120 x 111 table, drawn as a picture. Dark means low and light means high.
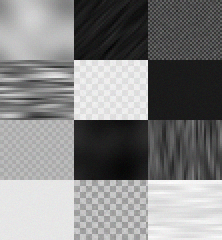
It is made of 4 by 3 panels. Panel 1,1: high, smooth. Panel 1,2: very low, slanting up to the right, faint in contrast. Panel 1,3: low, checkered. Panel 2,1: middling, streaked across, strong in contrast. Panel 2,2: very high, checkered, faint in contrast. Panel 2,3: very low, flat. Panel 3,1: high, checkered, faint in contrast. Panel 3,2: very low, smooth, faint in contrast. Panel 3,3: low, streaked downward. Panel 4,1: very high, flat. Panel 4,2: high, checkered. Panel 4,3: very high, streaked across, faint in contrast.
